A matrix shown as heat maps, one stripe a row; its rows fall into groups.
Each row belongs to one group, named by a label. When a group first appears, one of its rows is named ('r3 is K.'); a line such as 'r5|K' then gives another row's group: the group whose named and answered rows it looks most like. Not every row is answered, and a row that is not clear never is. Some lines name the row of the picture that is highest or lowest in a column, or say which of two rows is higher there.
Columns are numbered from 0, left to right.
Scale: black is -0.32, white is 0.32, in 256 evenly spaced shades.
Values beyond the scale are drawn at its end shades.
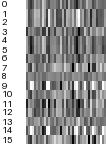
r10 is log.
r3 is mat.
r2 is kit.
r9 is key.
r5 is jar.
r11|mat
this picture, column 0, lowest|11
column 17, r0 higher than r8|Yes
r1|kit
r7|log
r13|kit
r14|key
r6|mat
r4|jar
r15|log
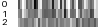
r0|key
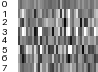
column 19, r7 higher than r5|Yes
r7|kit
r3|key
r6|jar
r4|mat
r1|key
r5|kit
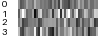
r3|kit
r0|jar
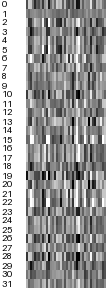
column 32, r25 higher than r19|No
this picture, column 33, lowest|20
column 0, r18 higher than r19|Yes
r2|kit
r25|kit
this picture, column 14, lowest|19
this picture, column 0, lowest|19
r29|jar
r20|log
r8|log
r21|key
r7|kit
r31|kit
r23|mat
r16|kit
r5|kit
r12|kit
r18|jar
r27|kit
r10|mat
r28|mat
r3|jar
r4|kit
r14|key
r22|key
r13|log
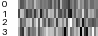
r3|log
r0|jar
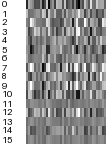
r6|kit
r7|key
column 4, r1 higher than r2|No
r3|kit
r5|jar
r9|key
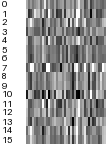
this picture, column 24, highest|7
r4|kit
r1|kit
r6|jar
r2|key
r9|log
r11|kit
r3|mat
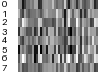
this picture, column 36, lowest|2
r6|key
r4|log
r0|jar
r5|mat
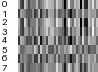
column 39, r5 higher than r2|No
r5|kit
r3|log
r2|log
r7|log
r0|log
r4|mat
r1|mat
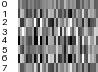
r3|key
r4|mat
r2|kit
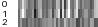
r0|key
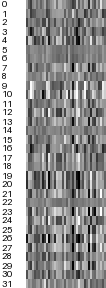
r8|kit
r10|key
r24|kit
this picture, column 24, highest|10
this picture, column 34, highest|10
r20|mat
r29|log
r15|log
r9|key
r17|kit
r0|log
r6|jar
